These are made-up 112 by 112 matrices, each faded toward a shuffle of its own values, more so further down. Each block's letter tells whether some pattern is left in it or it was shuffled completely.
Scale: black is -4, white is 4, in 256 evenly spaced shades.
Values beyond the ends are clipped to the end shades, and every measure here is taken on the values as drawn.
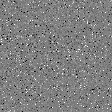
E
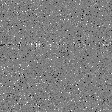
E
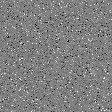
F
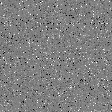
E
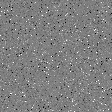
F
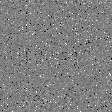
E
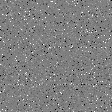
E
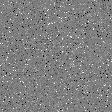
F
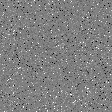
F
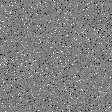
F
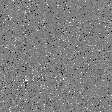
E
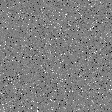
F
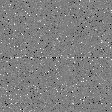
E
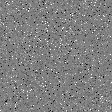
F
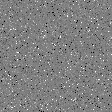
F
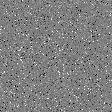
F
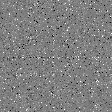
E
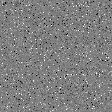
E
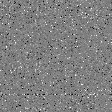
E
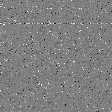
E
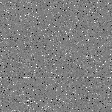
E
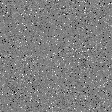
E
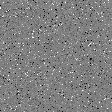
E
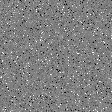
F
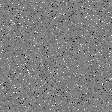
F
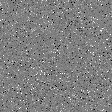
F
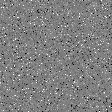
F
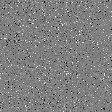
E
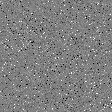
F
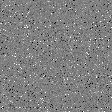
E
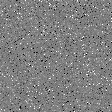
F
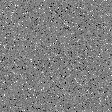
F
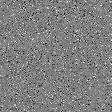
F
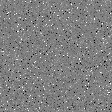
F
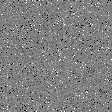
E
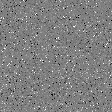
E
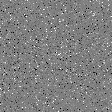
E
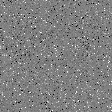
E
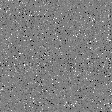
E
